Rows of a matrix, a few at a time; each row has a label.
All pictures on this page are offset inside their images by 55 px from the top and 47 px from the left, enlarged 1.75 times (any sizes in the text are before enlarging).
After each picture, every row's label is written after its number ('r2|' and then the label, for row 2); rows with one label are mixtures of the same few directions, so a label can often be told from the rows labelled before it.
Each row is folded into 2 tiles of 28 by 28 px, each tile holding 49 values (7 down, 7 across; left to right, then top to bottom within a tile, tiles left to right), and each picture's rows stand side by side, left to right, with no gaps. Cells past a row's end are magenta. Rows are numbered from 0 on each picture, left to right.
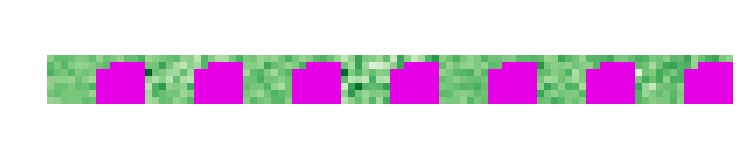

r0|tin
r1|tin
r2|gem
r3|tin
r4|tin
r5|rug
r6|tin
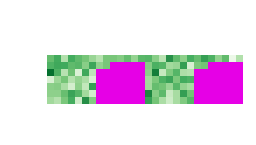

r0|tin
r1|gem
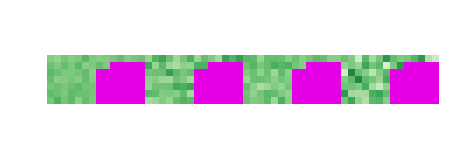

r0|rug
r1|tin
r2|tin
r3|gem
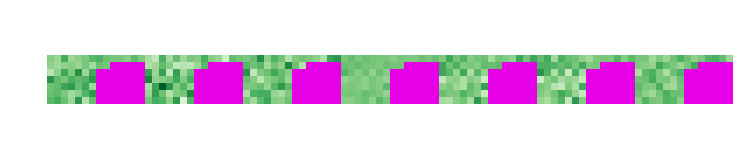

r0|tin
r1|tin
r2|gem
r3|tin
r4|tin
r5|tin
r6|gem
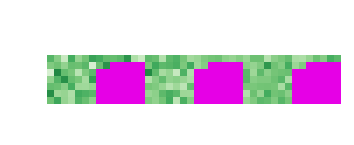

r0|gem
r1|tin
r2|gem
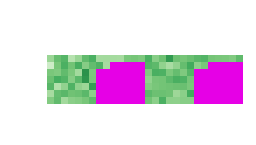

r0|rug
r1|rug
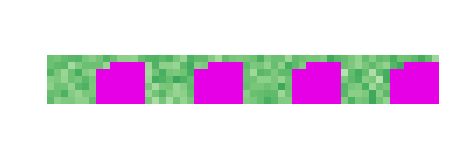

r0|gem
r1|rug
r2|gem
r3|gem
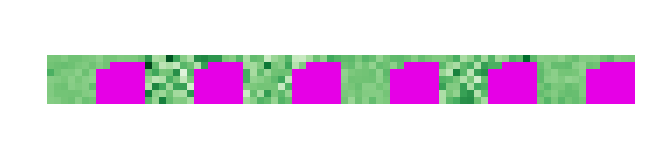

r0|tin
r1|rug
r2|gem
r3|rug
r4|gem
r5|rug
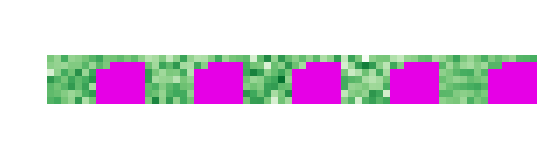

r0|tin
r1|rug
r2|rug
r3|rug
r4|tin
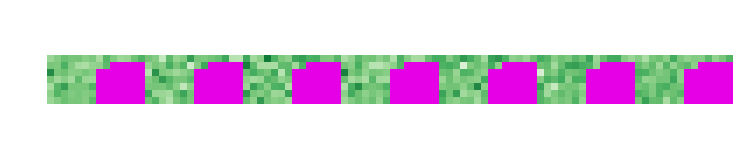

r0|tin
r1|gem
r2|rug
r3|tin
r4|gem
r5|tin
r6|rug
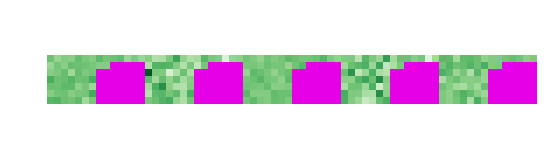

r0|tin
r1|tin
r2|gem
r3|gem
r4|tin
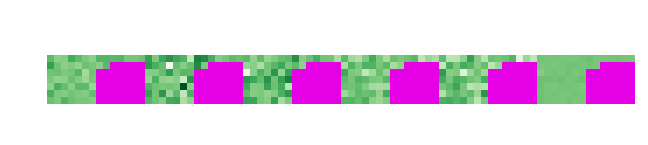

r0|rug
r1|gem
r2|tin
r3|tin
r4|tin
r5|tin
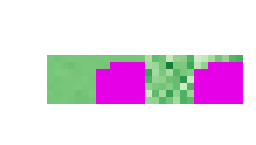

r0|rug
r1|gem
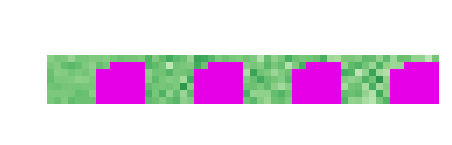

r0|rug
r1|gem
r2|gem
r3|gem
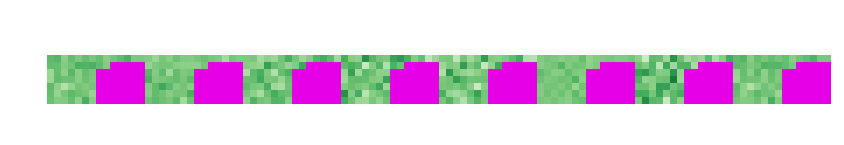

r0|tin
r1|tin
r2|gem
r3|gem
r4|gem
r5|gem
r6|rug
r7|tin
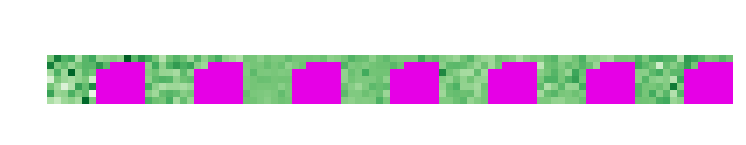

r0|tin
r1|tin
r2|gem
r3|tin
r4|tin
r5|rug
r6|gem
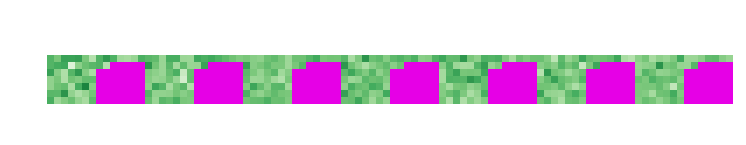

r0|gem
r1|rug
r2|rug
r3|rug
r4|rug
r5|gem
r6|gem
